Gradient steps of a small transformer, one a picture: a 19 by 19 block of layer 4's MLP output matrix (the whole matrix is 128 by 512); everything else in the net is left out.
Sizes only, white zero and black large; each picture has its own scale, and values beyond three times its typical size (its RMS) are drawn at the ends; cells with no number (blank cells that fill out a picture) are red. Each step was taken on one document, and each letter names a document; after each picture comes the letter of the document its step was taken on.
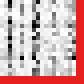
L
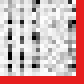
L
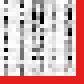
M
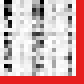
M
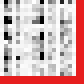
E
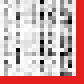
E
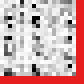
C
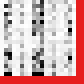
M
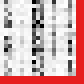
M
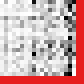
C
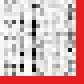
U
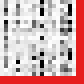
E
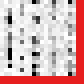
L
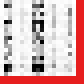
M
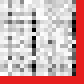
L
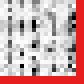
L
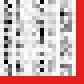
E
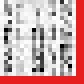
E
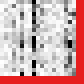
U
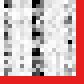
C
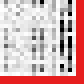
E
